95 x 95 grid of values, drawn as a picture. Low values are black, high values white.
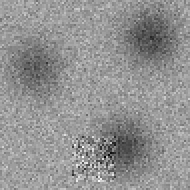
Odd patch: rougher, in the bottom middle. Odd rows or columns: none. Average level on the scale: 60%. Dips: three. Roughest part: bottom middle.
